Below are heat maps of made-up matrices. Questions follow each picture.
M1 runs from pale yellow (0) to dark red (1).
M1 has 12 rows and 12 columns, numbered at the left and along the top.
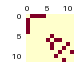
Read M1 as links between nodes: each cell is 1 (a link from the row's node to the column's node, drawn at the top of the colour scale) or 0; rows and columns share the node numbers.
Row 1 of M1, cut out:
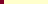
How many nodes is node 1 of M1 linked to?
1
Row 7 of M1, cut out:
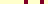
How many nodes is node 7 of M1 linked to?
2
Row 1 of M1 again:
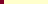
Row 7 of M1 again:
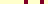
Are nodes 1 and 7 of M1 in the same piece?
no
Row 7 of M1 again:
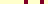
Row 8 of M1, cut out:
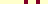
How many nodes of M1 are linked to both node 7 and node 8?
1
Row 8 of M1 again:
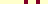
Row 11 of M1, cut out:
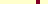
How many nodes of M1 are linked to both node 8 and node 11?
1
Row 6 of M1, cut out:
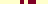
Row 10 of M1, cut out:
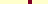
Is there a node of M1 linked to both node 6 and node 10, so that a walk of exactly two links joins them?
yes
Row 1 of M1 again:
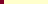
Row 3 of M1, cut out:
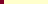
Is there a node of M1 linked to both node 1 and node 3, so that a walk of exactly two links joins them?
yes
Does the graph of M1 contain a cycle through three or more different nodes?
no
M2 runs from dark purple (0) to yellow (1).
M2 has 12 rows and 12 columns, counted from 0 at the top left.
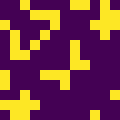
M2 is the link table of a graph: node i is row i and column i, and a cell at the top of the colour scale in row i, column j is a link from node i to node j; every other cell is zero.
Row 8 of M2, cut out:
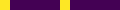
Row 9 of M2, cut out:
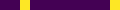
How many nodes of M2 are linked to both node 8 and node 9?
0
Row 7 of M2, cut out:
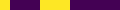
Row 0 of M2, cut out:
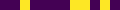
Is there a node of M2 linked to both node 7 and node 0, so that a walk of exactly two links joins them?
no
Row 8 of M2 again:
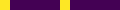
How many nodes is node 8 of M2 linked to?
2
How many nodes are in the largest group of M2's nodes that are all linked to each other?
3
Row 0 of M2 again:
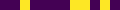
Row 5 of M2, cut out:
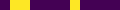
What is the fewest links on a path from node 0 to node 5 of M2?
2
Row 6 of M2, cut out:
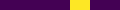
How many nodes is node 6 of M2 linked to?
2
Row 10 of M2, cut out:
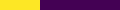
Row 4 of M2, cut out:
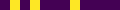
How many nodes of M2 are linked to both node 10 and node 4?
2
